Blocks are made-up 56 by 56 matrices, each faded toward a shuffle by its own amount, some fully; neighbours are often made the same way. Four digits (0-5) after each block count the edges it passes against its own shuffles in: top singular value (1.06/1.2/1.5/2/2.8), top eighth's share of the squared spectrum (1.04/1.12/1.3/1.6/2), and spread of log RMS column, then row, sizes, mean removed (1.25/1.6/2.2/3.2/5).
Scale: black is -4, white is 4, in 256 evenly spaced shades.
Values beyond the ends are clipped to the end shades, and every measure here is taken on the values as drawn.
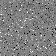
0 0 0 0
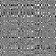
5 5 3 3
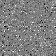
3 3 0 1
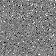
2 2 0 1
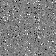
2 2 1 0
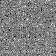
2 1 0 0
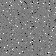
2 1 0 0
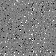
2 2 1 0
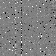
3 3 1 0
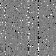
4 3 2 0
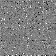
2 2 0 2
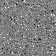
0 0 0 0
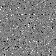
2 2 0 1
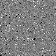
1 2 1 2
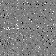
3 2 0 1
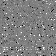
3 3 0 1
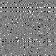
4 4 1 2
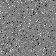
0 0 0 0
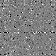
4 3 1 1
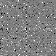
3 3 1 1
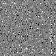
3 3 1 0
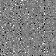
3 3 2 0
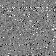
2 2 0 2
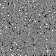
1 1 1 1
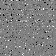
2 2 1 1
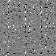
2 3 2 1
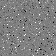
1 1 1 0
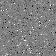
0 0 0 0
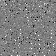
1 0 0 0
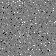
0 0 0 0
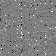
2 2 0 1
